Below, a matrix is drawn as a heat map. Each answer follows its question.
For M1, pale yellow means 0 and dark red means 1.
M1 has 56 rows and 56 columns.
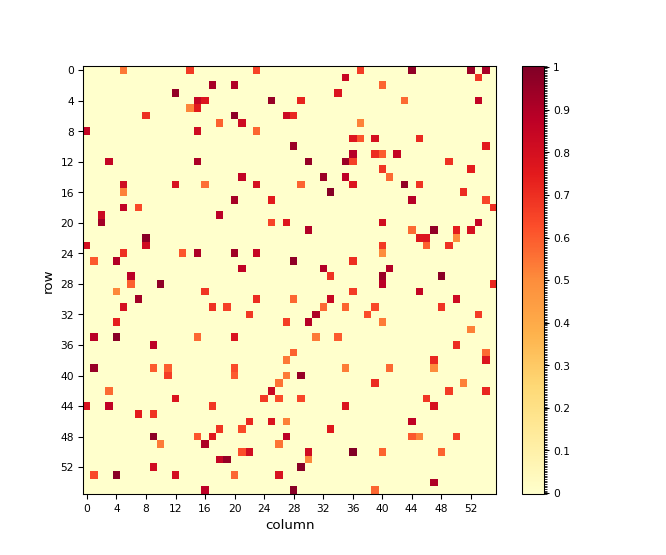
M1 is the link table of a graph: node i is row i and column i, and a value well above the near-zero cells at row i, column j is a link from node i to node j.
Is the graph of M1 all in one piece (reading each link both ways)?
yes
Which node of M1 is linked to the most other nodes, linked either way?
node 15
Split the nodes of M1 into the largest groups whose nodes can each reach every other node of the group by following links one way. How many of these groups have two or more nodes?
1
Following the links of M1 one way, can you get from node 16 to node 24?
yes
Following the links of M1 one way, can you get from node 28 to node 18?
yes
